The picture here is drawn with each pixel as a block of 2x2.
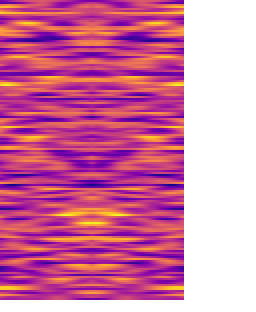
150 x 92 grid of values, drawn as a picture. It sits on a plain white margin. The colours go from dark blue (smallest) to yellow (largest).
No overall slope runs across the table. It is mirror symmetric from left to right. The bottom middle is the ninth with the highest average. Streaks run across, left to right.
